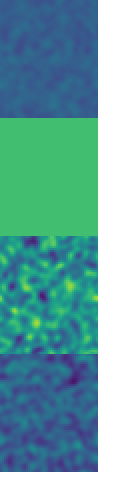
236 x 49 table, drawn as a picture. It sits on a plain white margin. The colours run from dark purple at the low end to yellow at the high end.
The table splits into 4 rows of 1 panel. Panel 1,1: low, blotchy, faint in contrast. Panel 2,1: high, flat. Panel 3,1: middling, blotchy, strong in contrast. Panel 4,1: low, blotchy.
